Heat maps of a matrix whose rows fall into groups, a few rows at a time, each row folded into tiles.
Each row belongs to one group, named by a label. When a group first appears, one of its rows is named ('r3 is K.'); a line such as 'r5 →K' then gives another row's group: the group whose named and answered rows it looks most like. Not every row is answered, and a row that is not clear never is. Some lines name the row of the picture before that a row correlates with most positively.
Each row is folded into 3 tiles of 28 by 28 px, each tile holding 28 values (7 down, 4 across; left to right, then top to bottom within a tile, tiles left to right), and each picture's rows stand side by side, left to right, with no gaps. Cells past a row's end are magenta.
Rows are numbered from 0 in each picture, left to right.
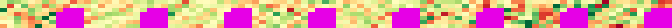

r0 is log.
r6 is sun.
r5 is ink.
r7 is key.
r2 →key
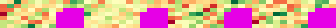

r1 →key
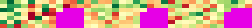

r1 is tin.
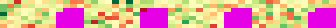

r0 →key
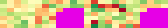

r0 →sun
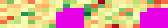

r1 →key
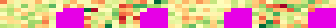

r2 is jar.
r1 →sun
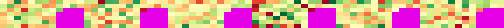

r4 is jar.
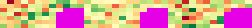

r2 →jar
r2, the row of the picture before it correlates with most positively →1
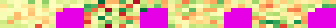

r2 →jar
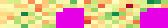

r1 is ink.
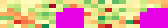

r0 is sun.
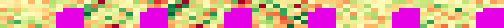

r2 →key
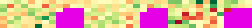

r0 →log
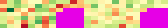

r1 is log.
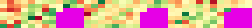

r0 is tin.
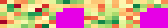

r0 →ink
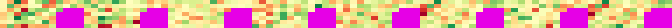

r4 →tin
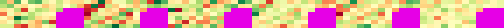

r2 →sun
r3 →key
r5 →jar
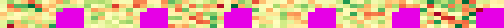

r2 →sun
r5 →log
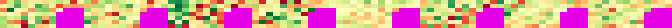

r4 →log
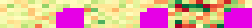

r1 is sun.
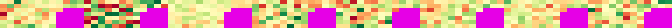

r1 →ink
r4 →jar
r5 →tin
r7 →sun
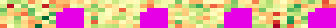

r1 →ink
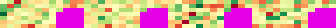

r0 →key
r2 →ink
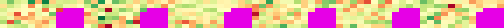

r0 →log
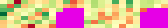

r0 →key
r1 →log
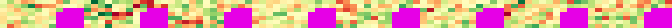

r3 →ink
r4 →tin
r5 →sun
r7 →tin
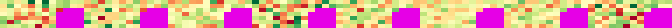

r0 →log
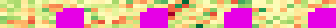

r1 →sun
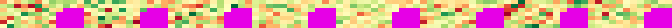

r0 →ink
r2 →ink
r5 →ink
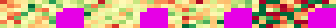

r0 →tin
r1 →key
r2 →jar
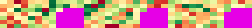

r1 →key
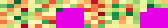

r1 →tin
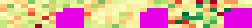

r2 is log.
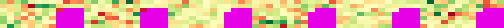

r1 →log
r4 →ink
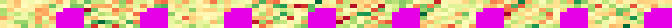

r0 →sun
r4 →ink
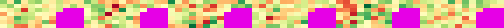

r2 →sun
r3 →jar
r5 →log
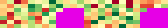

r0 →tin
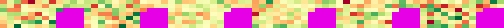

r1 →log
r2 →tin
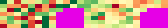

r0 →sun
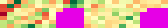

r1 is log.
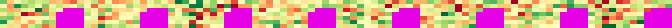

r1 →jar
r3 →sun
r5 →ink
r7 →jar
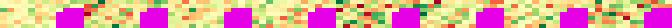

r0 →sun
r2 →jar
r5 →key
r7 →tin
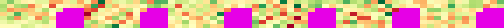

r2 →log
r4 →log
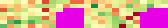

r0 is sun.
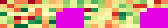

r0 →jar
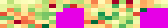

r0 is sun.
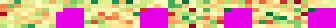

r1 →log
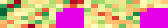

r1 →log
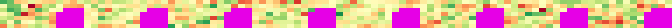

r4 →key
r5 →ink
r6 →ink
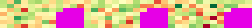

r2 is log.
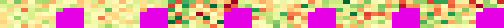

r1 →jar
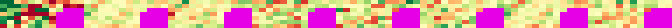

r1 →key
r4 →sun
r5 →jar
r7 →log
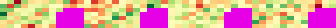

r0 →key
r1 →tin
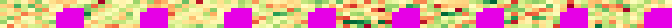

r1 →key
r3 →ink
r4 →sun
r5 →ink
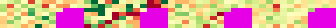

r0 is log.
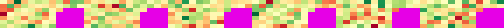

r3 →key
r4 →log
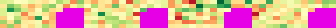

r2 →tin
